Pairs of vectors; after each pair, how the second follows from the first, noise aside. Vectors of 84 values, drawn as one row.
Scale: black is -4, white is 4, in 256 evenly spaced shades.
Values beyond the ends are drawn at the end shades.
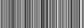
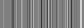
partly zeroed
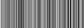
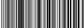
scaled up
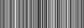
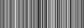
copied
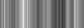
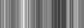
copied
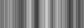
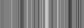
partly zeroed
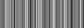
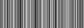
shuffled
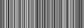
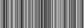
shuffled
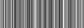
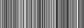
shuffled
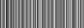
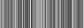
shuffled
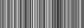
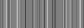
partly zeroed
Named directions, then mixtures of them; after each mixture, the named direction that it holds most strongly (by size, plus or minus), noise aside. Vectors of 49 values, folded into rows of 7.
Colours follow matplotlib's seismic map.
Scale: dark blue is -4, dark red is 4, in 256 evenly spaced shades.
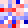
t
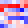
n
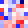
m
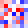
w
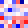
m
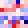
t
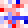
t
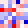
t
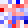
t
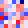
m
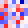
w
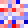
t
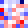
m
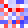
w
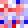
t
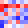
n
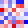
t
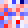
w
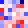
m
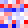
t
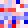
t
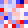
m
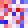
w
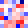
m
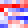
n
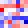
n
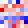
t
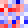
t
